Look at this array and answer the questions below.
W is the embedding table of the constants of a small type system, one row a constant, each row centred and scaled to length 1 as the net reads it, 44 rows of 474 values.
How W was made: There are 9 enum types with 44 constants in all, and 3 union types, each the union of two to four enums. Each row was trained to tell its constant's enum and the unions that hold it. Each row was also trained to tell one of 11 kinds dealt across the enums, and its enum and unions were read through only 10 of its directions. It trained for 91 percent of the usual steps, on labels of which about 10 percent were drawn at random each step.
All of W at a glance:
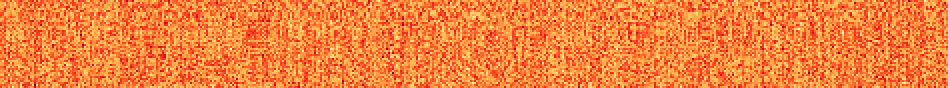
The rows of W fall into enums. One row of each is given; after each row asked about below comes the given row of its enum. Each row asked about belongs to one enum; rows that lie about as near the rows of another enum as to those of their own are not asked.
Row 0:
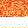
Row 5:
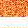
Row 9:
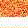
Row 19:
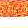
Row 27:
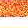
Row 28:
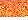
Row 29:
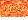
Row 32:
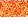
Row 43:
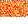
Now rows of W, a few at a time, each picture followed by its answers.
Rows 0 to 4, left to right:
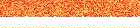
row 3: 9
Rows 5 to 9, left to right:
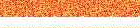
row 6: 0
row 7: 0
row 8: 0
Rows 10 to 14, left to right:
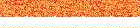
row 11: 28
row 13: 32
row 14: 29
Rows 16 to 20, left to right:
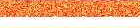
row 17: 19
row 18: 5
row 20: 43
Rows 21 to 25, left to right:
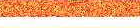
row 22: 19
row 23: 27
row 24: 28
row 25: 19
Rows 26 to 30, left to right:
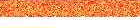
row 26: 28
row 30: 43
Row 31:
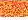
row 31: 32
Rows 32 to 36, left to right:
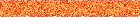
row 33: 19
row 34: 29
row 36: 9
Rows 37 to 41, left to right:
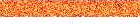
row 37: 32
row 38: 28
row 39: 29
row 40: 29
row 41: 43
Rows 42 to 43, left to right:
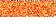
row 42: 9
